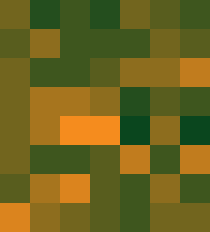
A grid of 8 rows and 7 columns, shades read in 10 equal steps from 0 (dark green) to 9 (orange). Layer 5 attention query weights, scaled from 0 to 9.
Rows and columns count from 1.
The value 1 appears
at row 1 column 2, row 1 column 4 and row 4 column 5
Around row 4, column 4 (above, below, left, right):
3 9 6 1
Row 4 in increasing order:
1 2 3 4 5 6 6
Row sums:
17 21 28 27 33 27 29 30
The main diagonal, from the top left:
4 5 2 5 0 2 2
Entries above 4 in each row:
0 1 3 3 4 2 3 2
